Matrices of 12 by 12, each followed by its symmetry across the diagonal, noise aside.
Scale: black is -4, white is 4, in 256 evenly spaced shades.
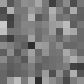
neither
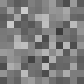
symmetric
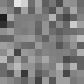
antisymmetric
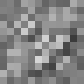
symmetric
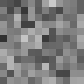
neither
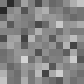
symmetric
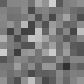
symmetric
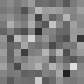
antisymmetric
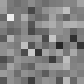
neither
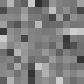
antisymmetric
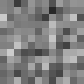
antisymmetric
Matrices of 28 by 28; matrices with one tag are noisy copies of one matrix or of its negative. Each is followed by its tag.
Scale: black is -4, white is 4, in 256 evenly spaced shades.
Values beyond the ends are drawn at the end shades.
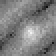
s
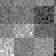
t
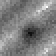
s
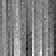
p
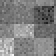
t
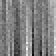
p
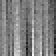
p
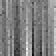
p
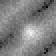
s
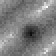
s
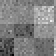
t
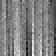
p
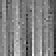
p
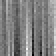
p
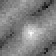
s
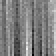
p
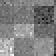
t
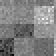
t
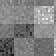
t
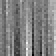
p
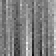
p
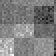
t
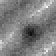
s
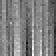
p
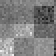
t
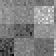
t
